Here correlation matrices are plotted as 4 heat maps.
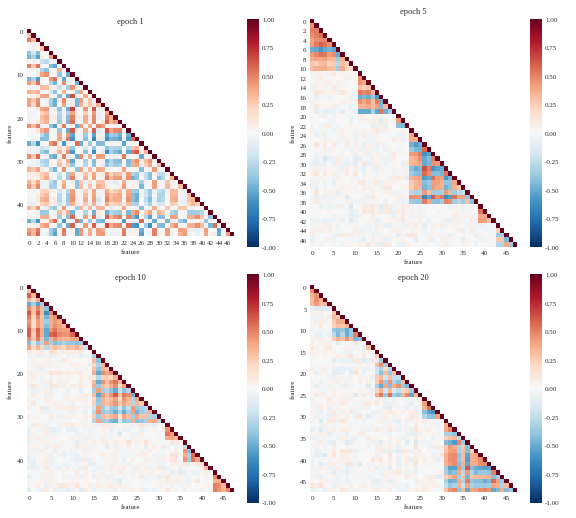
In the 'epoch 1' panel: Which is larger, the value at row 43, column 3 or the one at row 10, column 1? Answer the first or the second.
the first
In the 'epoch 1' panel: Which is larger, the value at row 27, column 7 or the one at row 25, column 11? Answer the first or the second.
the first
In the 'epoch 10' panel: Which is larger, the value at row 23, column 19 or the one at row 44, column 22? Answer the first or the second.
the first
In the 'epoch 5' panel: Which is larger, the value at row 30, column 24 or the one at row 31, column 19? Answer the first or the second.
the first
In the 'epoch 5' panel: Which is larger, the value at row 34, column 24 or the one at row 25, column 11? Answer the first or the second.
the first
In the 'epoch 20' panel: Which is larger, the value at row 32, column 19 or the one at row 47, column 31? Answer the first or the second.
the second
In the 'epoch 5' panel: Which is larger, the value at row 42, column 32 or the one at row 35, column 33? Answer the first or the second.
the second
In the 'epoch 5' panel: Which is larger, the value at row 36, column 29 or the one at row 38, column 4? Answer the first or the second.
the second
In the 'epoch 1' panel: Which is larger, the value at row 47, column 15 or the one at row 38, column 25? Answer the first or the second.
the first
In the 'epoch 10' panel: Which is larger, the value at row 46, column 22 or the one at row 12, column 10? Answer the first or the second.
the second
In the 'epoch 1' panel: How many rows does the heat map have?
48
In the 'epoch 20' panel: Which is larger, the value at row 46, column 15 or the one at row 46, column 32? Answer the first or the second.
the first
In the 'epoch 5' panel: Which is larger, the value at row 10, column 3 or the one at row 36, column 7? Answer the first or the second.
the first
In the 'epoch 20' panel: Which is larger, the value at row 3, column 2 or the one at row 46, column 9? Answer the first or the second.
the first
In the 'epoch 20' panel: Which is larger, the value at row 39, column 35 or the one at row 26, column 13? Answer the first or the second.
the first
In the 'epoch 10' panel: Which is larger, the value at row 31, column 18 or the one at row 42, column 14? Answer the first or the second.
the second
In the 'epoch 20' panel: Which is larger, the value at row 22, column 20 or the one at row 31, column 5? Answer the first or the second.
the second
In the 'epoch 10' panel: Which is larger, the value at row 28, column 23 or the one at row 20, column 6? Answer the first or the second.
the second
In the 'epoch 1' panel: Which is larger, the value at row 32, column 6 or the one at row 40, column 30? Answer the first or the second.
the second
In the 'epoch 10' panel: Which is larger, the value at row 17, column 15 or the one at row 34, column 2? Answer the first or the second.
the first
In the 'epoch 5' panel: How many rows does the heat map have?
48
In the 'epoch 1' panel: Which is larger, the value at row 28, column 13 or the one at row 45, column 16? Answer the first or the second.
the second
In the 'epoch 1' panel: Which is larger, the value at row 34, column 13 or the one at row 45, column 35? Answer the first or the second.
the first
